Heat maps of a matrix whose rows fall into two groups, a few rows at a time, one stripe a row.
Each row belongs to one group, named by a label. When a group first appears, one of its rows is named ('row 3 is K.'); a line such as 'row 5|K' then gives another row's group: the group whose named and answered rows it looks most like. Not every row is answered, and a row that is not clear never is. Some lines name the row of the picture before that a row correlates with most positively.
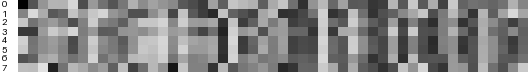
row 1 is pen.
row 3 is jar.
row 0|jar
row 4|jar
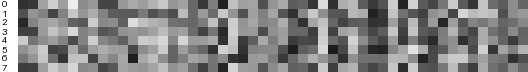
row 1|pen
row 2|jar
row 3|jar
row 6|pen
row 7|jar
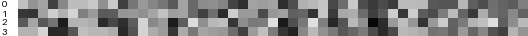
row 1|jar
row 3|pen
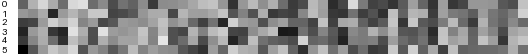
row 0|pen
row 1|pen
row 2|jar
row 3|pen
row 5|jar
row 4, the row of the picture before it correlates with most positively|2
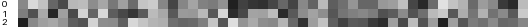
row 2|jar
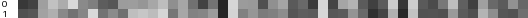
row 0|jar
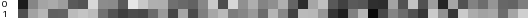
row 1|pen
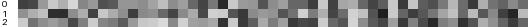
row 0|jar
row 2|jar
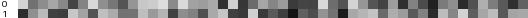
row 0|jar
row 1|pen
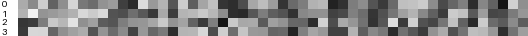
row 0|pen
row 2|jar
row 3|pen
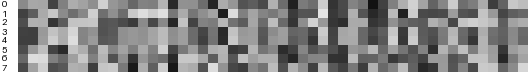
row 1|jar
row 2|pen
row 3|jar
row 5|pen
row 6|pen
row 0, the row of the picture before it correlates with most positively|1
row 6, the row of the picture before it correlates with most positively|3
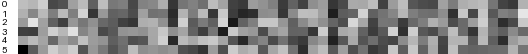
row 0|pen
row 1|pen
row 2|pen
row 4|pen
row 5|jar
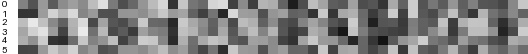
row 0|pen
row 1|jar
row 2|pen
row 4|pen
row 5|jar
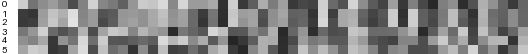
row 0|jar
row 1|jar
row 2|jar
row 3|pen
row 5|pen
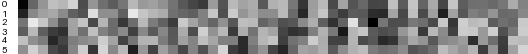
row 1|jar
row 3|pen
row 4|pen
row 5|pen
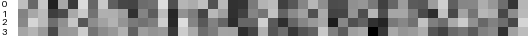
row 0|pen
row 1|pen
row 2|pen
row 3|pen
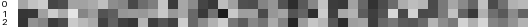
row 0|pen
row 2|pen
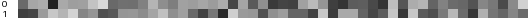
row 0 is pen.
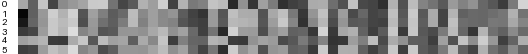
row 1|jar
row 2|jar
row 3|jar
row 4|pen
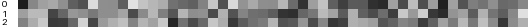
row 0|jar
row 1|pen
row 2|pen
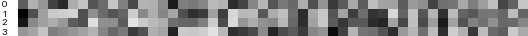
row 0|pen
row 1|jar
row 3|pen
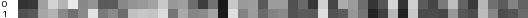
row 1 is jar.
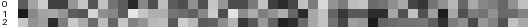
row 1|jar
